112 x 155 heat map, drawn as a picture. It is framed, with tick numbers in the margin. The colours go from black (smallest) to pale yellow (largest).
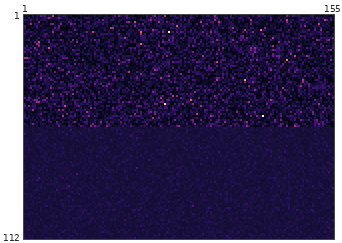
Overall the values sit about 10% of the way up the scale. No overall slope runs across the table. A horizontal seam about 50% of the way down splits the table, and the bottom part is calmer. No single row or column stands out from its neighbours. Neither half mirrors the other. The values are skewed, with a long tail toward high values.
